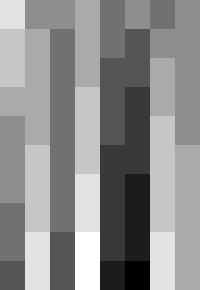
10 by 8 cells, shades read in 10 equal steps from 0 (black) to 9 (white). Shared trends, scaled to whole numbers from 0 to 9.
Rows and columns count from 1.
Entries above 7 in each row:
1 0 0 0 0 0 1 1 3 3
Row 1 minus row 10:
5 -3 2 -3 3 5 -4 -1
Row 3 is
7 6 4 6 3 3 6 5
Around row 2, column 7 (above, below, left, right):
4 6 3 5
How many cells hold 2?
7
